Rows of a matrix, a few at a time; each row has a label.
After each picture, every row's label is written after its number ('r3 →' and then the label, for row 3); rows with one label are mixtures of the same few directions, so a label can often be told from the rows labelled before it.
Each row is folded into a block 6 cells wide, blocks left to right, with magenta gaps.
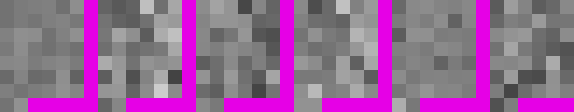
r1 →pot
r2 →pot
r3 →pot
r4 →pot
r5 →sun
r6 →pot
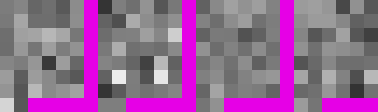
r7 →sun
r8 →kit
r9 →sun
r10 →pot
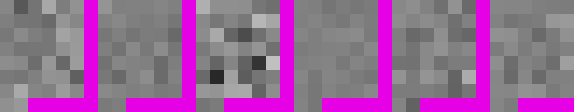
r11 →pot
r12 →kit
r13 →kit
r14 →sun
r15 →pot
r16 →kit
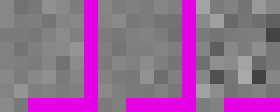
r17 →pot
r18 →kit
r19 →kit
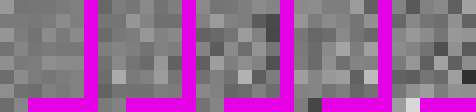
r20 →sun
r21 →kit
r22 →kit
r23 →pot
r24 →pot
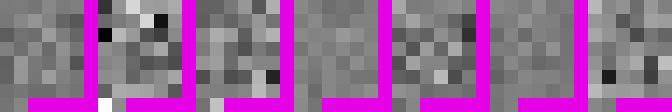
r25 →kit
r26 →sun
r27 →pot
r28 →sun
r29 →kit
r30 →kit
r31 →kit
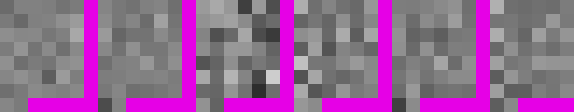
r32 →kit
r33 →sun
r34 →pot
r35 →sun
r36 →sun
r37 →sun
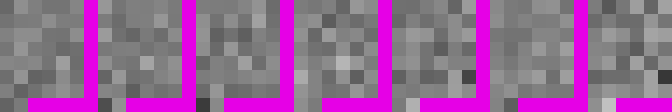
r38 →pot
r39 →sun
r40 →sun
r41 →kit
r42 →pot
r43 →pot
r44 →pot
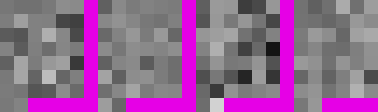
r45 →kit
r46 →sun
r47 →pot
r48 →pot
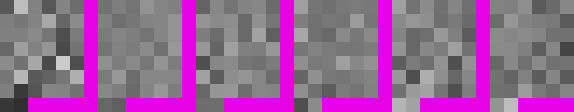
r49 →pot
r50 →pot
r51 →sun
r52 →sun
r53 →pot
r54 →pot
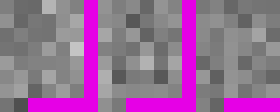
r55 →pot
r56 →kit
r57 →sun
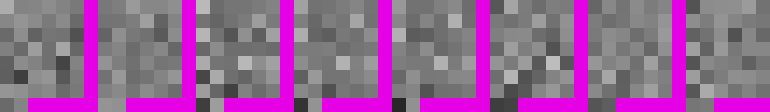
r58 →kit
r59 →sun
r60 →sun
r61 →sun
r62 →sun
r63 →pot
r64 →pot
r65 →sun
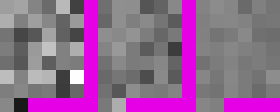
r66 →pot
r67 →pot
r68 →pot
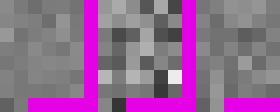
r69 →sun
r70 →pot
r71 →sun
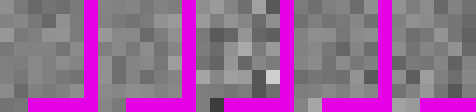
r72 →sun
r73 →kit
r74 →pot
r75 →pot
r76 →pot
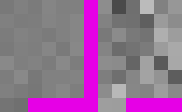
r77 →pot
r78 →pot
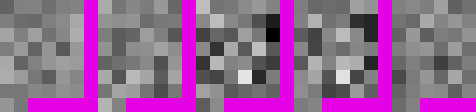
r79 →kit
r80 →pot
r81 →kit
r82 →kit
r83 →kit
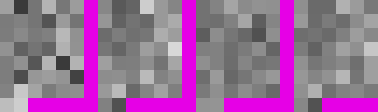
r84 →pot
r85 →pot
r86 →sun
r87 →pot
